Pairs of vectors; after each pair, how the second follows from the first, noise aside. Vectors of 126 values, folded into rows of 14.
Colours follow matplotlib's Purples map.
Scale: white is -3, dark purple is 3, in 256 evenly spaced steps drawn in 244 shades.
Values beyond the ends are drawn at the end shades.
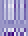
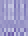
shrunk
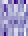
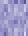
shrunk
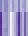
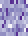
shuffled
